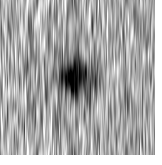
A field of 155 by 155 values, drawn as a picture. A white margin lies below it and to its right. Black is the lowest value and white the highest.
Ninth with the lowest average: centre. Dips: one, in the centre. Grain: streaks running down.
